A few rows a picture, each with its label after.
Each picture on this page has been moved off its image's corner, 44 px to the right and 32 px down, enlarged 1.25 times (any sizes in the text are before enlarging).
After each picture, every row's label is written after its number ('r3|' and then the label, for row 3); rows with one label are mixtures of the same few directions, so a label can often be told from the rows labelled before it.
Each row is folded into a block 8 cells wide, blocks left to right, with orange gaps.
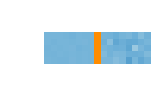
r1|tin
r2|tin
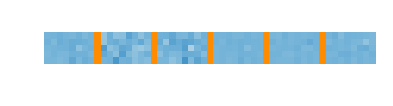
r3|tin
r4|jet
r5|tin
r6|tin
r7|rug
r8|rug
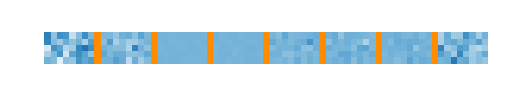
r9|jet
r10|tin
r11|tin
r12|jet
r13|rug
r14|rug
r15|tin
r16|jet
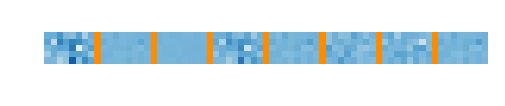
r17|tin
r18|rug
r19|jet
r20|tin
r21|rug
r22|jet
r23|rug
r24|rug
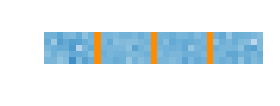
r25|tin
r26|tin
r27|tin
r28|rug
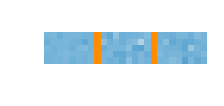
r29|rug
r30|rug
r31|tin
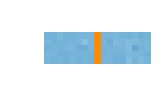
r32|rug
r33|tin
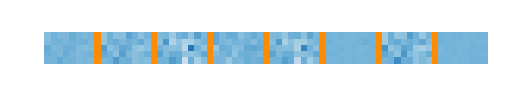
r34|jet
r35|jet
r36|tin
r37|jet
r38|tin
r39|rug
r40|jet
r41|jet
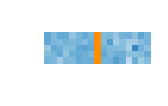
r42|jet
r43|tin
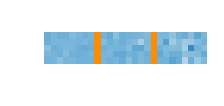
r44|jet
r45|rug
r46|tin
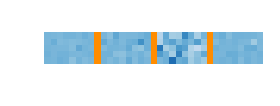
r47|tin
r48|rug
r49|jet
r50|rug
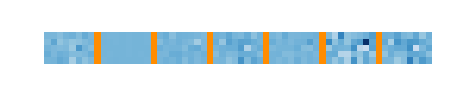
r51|tin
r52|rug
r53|rug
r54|tin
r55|rug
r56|rug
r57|tin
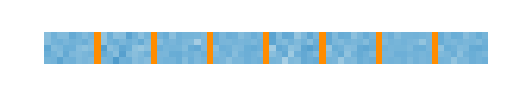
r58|jet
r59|jet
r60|rug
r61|jet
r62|jet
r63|jet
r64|rug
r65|jet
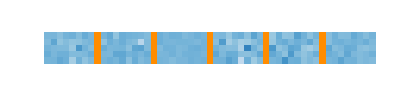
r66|tin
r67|rug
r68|jet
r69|tin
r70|jet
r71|jet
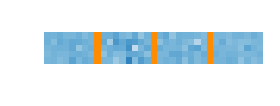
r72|tin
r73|tin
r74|rug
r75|tin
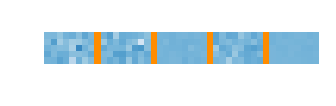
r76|tin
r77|rug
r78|tin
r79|jet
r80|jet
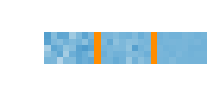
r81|jet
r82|tin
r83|jet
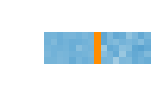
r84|tin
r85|jet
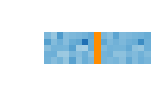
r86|rug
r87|rug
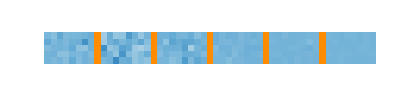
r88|rug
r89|jet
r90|tin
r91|jet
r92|rug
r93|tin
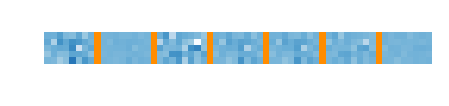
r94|tin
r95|tin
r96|rug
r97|tin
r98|tin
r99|rug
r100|jet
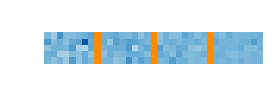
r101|rug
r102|tin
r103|jet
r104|rug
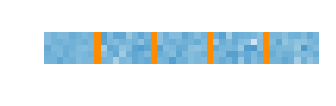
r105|jet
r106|jet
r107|jet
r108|rug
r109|tin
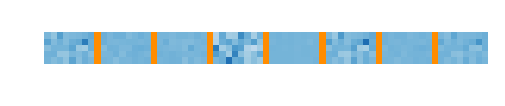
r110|rug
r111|jet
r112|tin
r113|jet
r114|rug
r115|rug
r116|jet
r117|rug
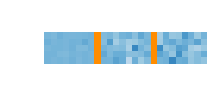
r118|rug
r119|tin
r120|jet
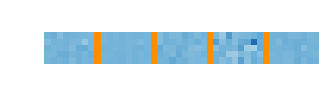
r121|rug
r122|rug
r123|jet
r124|rug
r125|tin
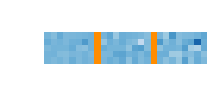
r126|rug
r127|rug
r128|rug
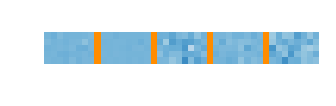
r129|rug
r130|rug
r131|tin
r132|tin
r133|jet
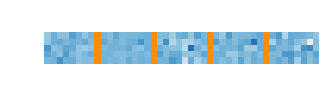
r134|jet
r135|rug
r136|tin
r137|rug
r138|rug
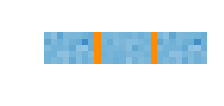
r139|rug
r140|tin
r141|rug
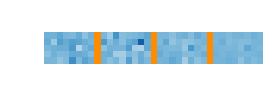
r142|tin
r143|rug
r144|tin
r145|tin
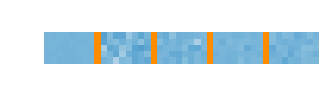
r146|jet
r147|jet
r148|rug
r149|tin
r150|jet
